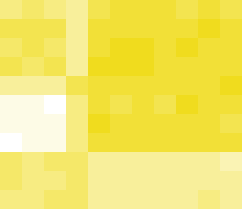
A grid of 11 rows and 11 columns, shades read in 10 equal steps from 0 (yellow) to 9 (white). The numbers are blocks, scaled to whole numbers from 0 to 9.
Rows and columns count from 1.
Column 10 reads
1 0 1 1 1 1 1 1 5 5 4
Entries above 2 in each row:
4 1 3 2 3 4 4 4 11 11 11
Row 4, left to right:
2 3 2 5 0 0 0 1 1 1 1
